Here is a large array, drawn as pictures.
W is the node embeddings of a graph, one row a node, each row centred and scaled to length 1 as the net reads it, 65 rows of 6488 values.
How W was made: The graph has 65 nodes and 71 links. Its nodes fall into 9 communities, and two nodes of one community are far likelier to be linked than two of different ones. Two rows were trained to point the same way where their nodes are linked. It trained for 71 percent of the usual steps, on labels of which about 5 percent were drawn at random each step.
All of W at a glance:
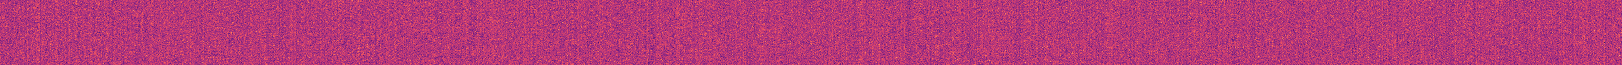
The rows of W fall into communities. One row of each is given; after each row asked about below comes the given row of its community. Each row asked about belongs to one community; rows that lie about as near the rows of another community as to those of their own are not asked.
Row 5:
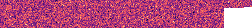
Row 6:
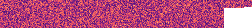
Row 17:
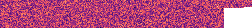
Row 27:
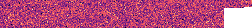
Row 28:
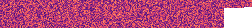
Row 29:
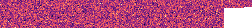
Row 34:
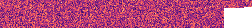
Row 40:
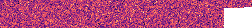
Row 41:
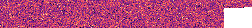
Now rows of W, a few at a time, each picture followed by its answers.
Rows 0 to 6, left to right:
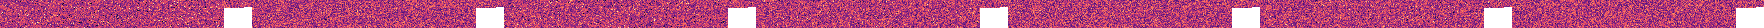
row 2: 29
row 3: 17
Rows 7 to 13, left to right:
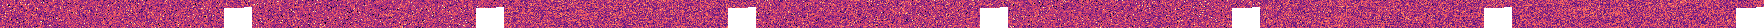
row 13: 27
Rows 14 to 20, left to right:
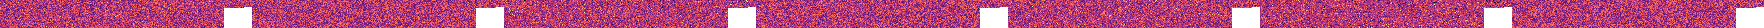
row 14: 28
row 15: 6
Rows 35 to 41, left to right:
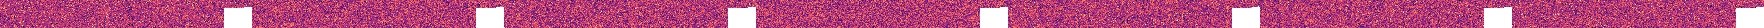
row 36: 34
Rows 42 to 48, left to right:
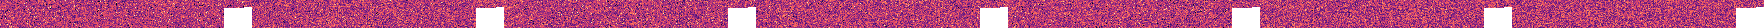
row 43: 41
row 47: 34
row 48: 28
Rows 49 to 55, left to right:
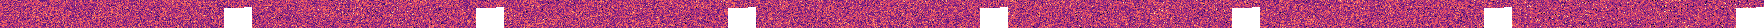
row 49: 6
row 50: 27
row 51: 28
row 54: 40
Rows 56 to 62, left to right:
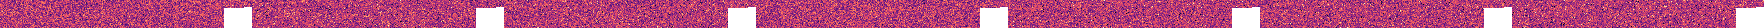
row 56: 6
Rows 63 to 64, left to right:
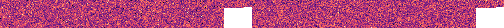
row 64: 5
